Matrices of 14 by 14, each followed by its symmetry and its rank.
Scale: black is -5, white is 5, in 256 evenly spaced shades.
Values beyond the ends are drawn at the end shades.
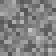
symmetric, full rank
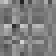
neither, rank two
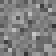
symmetric, full rank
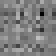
neither, rank three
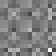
symmetric, rank two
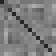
symmetric, full rank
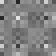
symmetric, rank two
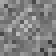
symmetric, full rank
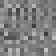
neither, rank three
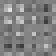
symmetric, rank two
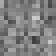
neither, rank three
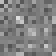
symmetric, rank three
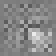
symmetric, rank three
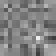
symmetric, rank two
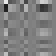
neither, rank one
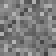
symmetric, full rank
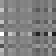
neither, rank one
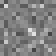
symmetric, rank three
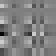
neither, rank one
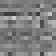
neither, rank three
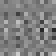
neither, rank two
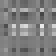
neither, rank one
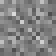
symmetric, rank three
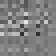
neither, rank two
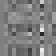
neither, rank two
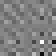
symmetric, rank two
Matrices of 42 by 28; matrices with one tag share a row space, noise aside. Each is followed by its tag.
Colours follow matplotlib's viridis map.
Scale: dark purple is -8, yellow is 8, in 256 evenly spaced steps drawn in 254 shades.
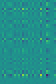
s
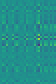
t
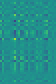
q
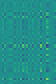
s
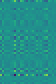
q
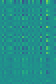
s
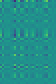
q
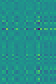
t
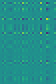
s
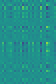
s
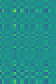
q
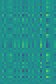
s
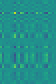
q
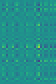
t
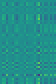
t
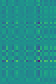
t
